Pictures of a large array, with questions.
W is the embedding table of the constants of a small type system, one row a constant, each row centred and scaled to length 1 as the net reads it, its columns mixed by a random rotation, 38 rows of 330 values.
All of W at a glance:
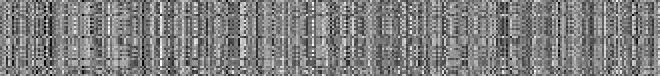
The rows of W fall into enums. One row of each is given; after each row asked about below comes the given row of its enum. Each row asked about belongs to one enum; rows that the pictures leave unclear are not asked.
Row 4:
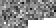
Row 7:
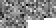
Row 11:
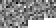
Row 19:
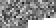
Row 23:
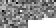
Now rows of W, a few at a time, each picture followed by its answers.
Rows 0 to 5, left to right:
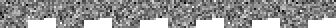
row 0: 7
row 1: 4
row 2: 19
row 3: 11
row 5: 23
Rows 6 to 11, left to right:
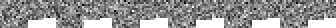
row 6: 19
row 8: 23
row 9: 11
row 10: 4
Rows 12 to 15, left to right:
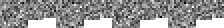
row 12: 4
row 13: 11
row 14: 19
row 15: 11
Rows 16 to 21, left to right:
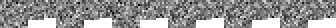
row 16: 11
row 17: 4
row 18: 7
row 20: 19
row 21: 19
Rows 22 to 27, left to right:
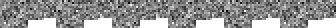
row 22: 4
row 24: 11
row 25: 4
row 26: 23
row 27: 4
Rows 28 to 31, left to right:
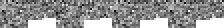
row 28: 23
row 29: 7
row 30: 23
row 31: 23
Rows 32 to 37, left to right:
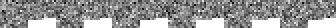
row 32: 23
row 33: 7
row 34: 4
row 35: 7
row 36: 7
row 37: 19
